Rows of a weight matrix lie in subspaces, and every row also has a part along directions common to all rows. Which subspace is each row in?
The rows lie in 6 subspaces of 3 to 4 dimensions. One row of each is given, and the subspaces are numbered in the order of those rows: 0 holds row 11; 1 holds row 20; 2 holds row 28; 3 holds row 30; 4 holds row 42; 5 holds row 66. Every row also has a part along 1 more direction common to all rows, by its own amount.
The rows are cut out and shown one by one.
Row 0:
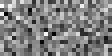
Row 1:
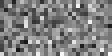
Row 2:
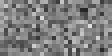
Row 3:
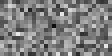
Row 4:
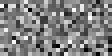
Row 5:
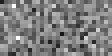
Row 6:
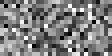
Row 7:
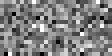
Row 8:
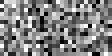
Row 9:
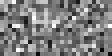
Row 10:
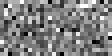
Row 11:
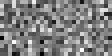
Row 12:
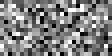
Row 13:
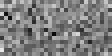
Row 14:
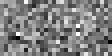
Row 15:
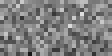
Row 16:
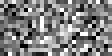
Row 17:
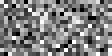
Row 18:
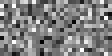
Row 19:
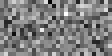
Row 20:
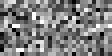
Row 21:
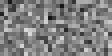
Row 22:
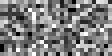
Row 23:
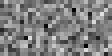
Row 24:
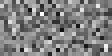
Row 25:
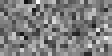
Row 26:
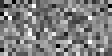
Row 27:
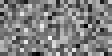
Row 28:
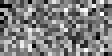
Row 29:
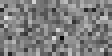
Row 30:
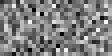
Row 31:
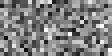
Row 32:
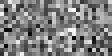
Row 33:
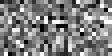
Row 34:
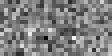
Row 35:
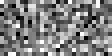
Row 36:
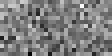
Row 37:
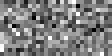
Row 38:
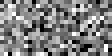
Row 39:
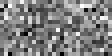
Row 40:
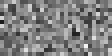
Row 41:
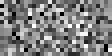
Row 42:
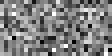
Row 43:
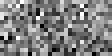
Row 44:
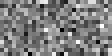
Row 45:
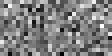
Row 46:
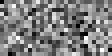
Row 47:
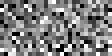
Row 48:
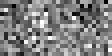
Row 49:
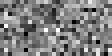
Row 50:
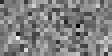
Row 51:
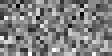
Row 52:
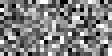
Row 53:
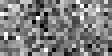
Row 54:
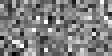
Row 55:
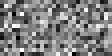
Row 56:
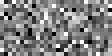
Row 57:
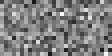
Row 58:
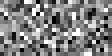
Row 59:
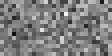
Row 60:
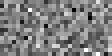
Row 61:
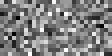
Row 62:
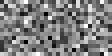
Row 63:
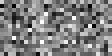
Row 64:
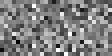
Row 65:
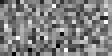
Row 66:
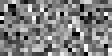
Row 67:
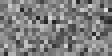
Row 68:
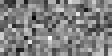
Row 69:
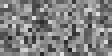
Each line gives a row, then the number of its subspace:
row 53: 5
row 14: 3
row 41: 3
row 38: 0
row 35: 3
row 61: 4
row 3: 1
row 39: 4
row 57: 4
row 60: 2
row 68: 1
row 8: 5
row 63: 5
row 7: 0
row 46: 3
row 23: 2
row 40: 5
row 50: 3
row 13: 2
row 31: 4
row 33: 0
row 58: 3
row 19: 4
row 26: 2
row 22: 1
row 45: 4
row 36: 5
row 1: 1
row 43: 5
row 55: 1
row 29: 4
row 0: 2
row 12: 1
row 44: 4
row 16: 0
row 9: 1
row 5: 3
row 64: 2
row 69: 5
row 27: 1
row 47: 2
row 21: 0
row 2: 2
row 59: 4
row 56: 2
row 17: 2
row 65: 3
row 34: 0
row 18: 0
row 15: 5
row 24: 3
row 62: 1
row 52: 4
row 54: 0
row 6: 2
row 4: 2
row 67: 0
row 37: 1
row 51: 5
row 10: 4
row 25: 3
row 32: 0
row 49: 4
